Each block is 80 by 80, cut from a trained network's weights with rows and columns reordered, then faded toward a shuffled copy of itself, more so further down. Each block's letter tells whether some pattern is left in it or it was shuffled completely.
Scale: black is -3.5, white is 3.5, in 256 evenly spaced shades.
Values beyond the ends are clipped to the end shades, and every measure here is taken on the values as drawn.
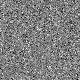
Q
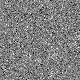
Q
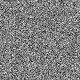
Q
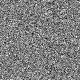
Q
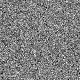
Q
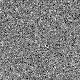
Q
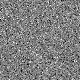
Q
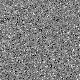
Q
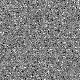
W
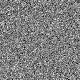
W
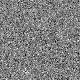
Q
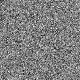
W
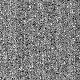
W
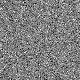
Q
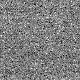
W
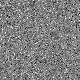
Q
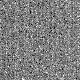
W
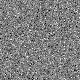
Q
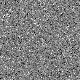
Q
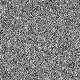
Q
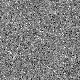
Q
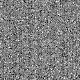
W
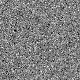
Q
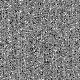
W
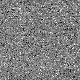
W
